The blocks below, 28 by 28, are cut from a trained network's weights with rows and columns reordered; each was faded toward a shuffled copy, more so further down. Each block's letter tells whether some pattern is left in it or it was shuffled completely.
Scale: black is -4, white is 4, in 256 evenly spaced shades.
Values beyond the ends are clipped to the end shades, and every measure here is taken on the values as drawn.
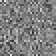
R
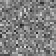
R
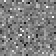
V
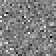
V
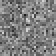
R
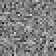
V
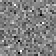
V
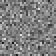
R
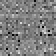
R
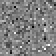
V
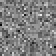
R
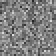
V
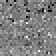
R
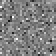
V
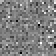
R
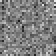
R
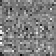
R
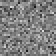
V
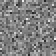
V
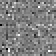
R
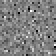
V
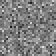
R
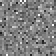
V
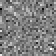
R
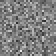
R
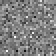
V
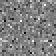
V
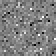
V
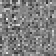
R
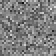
V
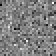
V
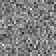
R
